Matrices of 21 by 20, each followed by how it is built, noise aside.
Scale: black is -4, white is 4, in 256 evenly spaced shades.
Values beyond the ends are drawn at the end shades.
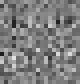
low rank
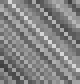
Toeplitz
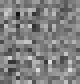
low rank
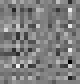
low rank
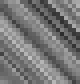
Toeplitz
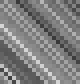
Toeplitz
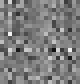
low rank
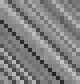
Toeplitz
